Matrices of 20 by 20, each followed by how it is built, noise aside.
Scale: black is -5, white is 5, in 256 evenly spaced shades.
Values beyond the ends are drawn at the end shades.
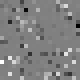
sparse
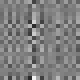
low rank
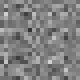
low rank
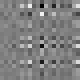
low rank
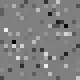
sparse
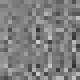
low rank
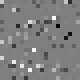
sparse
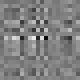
low rank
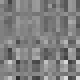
low rank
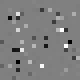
sparse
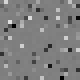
sparse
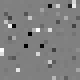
sparse
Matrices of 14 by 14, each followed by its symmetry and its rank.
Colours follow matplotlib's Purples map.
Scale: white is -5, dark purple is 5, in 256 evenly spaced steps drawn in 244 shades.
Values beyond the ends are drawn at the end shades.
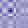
symmetric, rank one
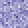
neither, full rank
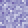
symmetric, full rank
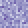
neither, full rank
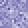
symmetric, full rank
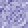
symmetric, full rank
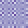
symmetric, rank one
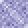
symmetric, full rank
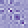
symmetric, rank three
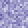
neither, full rank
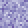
neither, full rank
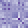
symmetric, rank three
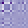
symmetric, rank one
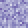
neither, full rank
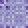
symmetric, rank three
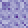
symmetric, rank three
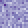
symmetric, full rank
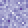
symmetric, full rank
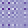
symmetric, rank one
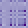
symmetric, rank one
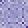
symmetric, rank three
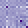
symmetric, rank three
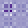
symmetric, rank one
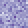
neither, full rank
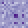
symmetric, rank three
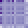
symmetric, rank one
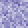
neither, full rank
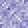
symmetric, full rank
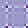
symmetric, rank one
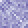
symmetric, full rank
